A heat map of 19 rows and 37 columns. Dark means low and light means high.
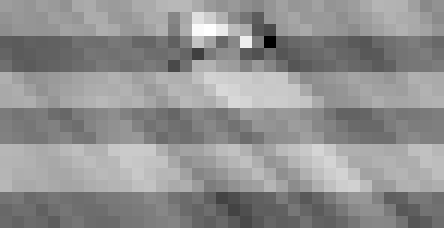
Odd patch: rougher, in the top middle. Stripes: horizontal, repeating 3 times. Slope: none. Roughest part: top middle.
